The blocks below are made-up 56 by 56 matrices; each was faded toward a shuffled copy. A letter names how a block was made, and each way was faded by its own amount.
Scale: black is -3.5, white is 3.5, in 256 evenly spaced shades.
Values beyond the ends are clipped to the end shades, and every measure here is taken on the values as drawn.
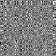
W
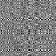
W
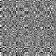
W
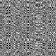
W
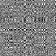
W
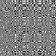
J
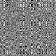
W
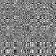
W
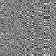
W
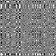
J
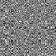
W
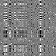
J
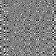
J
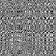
W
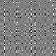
J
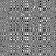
J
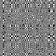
J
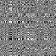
W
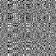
W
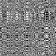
W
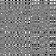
J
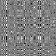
J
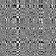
J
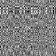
W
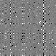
J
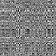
W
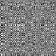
W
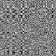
W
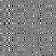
J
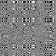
J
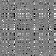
J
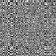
W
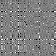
J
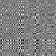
J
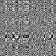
W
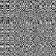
W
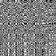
W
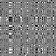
J
